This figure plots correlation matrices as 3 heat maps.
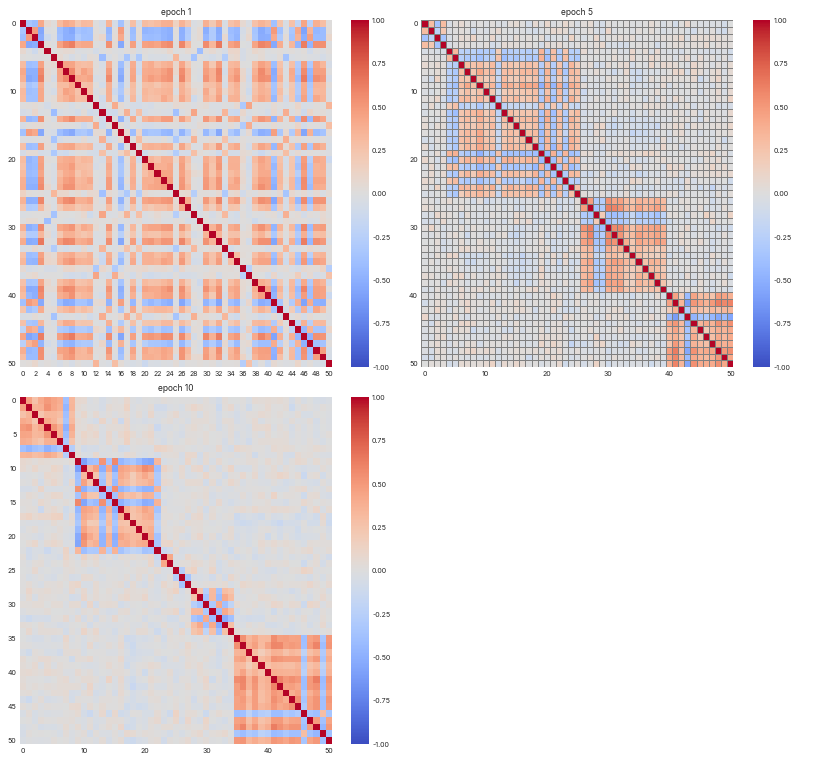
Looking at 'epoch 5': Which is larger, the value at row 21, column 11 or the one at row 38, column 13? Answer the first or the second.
the second
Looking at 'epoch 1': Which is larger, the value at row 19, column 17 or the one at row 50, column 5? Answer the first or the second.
the first
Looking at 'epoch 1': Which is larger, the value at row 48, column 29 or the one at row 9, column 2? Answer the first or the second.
the first
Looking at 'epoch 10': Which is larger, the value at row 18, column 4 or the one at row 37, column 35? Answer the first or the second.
the second
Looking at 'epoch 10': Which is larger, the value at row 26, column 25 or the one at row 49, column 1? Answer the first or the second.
the second
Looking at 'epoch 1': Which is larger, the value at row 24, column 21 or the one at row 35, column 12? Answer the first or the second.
the first
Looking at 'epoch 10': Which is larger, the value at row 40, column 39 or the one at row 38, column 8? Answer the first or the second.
the first
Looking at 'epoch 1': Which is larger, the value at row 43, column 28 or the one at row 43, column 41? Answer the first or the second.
the first
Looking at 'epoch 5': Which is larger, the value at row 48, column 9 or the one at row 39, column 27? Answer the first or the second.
the second
